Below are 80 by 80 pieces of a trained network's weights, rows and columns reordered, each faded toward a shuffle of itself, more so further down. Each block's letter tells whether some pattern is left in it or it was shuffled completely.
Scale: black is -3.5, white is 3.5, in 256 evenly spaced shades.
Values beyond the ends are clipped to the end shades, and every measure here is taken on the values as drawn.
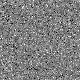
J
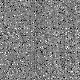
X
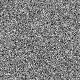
J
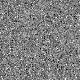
X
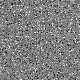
J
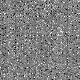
X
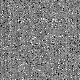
X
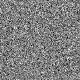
X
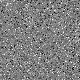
J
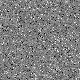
J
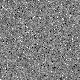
J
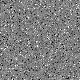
J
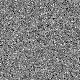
J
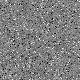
J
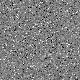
J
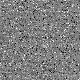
X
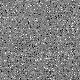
X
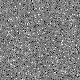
J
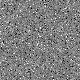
J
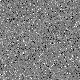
J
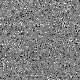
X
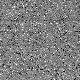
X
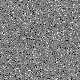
J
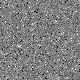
J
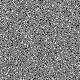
J
